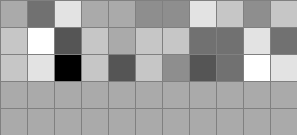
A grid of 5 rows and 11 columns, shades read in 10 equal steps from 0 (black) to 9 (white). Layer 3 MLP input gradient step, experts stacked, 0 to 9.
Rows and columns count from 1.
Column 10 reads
5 8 9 6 6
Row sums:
67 66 61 66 66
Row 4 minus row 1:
0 2 -2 0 0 1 1 -2 -1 1 -1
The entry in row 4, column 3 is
6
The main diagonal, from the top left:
6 9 0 6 6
